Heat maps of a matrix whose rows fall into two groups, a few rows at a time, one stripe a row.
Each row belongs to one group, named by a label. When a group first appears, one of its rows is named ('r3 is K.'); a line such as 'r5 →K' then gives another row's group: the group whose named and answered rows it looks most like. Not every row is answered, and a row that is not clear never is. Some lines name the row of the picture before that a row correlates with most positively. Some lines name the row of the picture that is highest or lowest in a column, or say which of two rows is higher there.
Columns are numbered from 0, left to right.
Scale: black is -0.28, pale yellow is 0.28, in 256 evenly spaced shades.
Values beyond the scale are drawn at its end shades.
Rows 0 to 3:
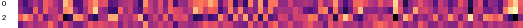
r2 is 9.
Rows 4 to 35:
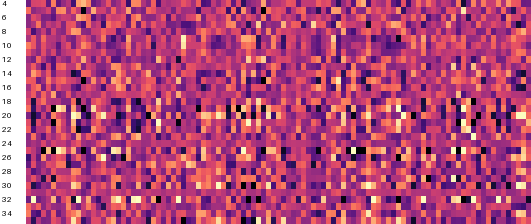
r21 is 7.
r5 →7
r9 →9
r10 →9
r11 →9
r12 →7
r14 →9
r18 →7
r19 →7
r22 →7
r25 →7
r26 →9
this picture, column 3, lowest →25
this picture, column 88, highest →22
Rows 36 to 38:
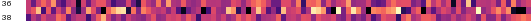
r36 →7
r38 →9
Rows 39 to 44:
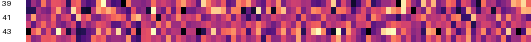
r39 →9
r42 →7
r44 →7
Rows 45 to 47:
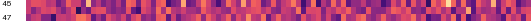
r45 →9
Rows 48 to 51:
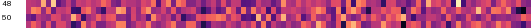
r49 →9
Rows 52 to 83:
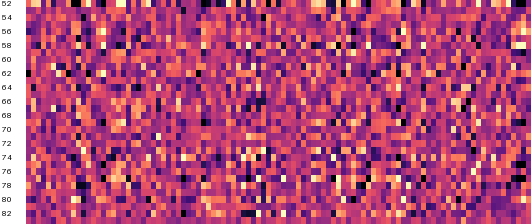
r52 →9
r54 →7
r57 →7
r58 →9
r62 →9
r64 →7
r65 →7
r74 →9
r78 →7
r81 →7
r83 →7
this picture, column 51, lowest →58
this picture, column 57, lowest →58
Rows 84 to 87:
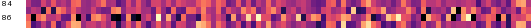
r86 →7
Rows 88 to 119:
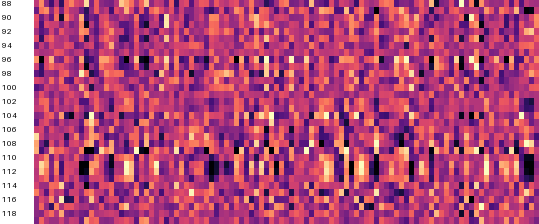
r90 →7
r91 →7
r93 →7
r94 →9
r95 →7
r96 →7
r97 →7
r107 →9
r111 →9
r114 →7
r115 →9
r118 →7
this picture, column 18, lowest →96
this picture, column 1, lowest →96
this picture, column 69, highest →117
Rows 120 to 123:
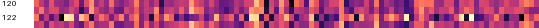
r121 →9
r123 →9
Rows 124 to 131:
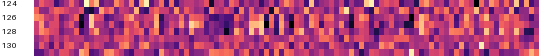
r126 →9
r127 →9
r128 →9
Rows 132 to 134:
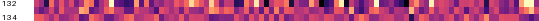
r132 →9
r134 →9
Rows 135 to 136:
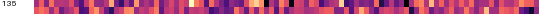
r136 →9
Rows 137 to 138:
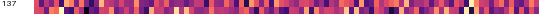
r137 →7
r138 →7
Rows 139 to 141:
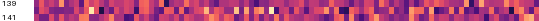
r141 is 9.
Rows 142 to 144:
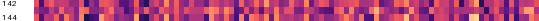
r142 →7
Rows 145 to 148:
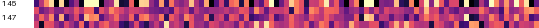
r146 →9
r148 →7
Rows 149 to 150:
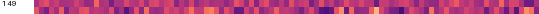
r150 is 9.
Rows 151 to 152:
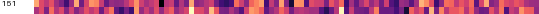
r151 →9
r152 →9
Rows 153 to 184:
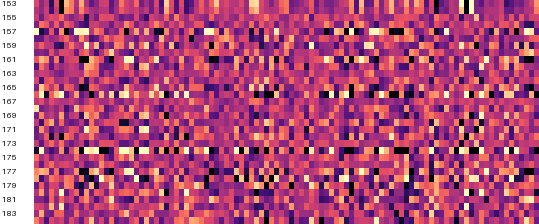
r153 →7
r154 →7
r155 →7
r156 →9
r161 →9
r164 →7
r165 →9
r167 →9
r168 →9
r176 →7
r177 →9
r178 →7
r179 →9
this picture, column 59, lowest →157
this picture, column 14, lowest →174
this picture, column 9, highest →157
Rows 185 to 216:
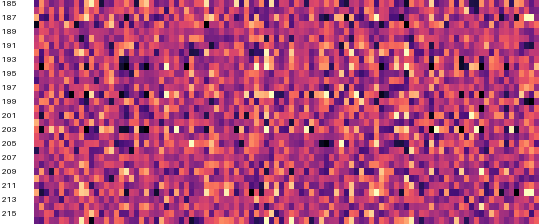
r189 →9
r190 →9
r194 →7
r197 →9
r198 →7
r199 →9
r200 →7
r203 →7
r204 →7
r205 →9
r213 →7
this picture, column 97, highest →198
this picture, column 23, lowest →201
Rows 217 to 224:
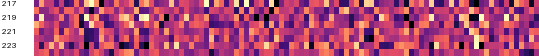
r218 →7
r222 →7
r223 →7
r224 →9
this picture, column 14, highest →223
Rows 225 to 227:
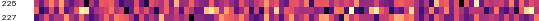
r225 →7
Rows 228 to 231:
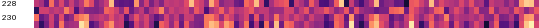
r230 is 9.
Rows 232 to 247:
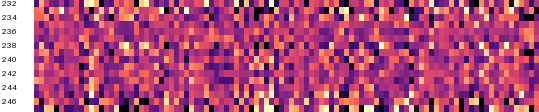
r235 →7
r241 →9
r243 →9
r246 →7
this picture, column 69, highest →238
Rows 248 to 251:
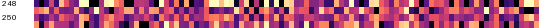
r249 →9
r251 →7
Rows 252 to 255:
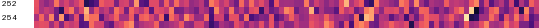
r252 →7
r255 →9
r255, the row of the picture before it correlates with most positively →249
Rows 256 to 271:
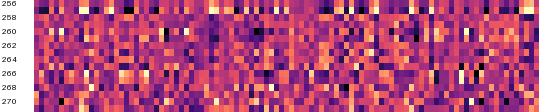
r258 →9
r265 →7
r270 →7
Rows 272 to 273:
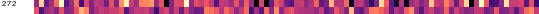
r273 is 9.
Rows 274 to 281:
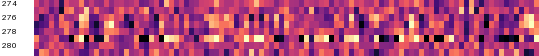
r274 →7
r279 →7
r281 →9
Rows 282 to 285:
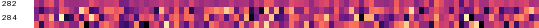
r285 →7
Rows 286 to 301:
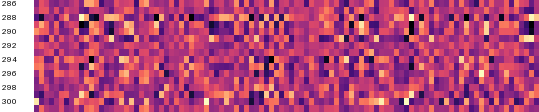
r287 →9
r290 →9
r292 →9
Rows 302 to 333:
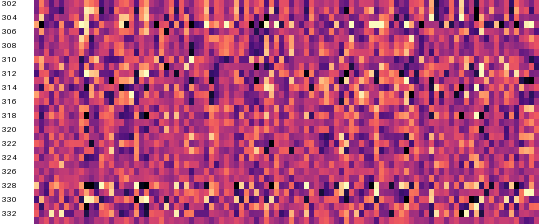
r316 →9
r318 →7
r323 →9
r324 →7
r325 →7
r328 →7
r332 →7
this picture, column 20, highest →328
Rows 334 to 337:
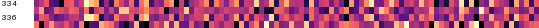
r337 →7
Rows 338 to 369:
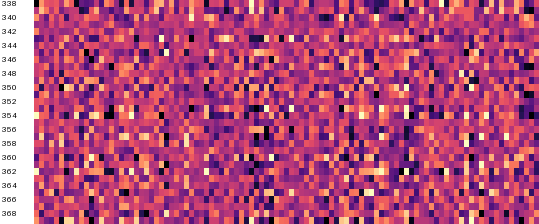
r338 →9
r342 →9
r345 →7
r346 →7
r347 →9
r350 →7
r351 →9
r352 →9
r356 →9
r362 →9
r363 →7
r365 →7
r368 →7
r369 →7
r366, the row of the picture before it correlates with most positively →335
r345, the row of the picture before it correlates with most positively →337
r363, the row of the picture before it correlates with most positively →335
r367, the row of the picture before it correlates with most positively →335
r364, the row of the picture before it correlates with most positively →335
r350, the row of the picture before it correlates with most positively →337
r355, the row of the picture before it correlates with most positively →335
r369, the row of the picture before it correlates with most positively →335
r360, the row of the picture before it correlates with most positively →336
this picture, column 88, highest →345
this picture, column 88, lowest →349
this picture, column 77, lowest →343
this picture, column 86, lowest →345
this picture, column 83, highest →339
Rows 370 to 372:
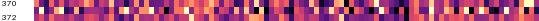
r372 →9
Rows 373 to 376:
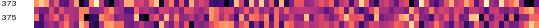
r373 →9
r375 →7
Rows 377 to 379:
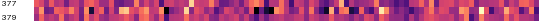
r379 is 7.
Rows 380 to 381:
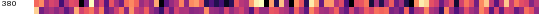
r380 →9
